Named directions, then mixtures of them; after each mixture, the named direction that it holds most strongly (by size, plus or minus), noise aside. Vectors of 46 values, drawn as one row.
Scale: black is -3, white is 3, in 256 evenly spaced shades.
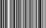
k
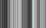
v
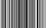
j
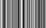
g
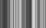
v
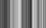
v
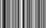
g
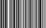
k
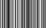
k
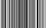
j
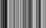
v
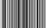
j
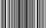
j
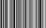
k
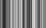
v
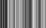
v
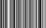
k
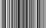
j
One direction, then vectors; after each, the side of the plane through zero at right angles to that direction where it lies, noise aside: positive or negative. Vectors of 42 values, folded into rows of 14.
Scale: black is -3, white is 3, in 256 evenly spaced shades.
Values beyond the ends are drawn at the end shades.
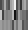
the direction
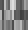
positive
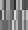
negative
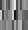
positive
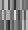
negative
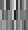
positive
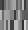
positive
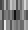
positive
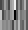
positive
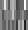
positive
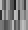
negative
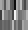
negative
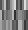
positive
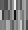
positive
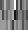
positive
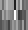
negative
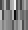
positive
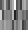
positive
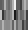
positive
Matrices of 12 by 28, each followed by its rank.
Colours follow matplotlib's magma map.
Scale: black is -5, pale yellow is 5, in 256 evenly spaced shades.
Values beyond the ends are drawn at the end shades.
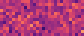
full rank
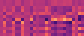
two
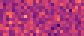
full rank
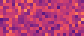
full rank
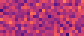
full rank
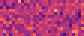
full rank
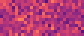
full rank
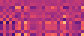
two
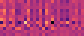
two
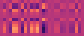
one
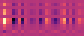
one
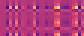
one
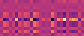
one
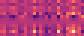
two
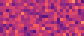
full rank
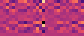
two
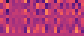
two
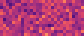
full rank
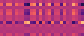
one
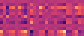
two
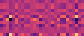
two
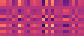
one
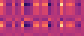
one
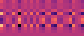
one
